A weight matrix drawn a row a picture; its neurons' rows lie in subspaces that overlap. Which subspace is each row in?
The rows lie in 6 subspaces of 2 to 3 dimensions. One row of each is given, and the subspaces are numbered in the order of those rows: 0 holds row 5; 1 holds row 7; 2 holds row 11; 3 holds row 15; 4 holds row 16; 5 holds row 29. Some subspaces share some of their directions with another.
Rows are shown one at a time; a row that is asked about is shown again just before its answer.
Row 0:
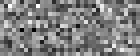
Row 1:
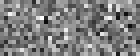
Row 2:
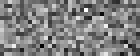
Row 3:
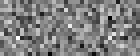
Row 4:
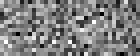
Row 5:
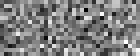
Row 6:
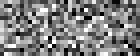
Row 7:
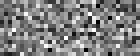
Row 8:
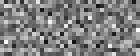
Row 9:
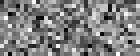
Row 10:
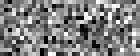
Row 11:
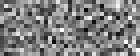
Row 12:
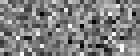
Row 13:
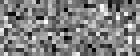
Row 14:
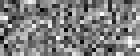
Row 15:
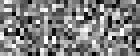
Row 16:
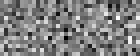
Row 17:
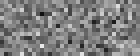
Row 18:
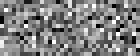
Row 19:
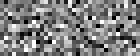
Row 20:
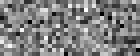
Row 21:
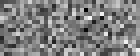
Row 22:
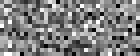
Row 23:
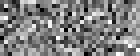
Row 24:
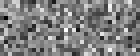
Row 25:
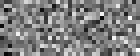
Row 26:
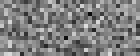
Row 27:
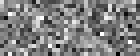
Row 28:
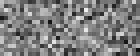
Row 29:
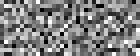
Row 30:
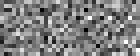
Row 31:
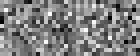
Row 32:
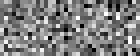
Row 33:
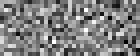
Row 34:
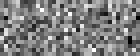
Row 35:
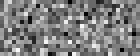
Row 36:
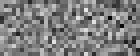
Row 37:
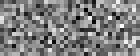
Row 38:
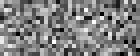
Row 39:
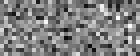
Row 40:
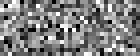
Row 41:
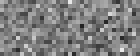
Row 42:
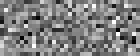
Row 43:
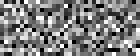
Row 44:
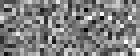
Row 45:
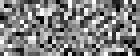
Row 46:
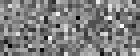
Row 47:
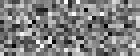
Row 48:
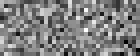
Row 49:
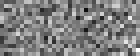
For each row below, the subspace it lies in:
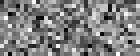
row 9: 4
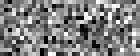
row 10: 3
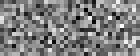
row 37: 1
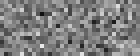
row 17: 3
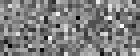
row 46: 2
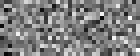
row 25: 1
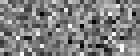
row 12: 3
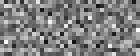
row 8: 5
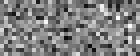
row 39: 2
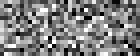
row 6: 0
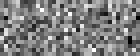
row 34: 4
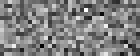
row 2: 0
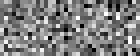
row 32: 4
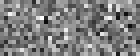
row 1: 4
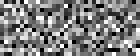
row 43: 5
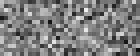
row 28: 4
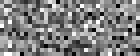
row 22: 1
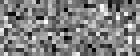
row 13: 2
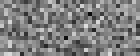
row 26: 1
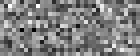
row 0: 2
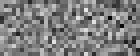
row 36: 1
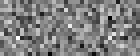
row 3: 3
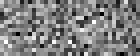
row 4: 5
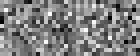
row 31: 0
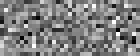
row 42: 0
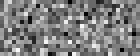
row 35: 3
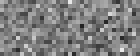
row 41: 3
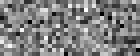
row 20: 2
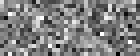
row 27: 4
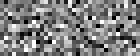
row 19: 0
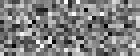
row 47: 0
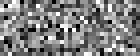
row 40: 2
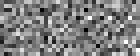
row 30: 5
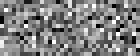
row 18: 0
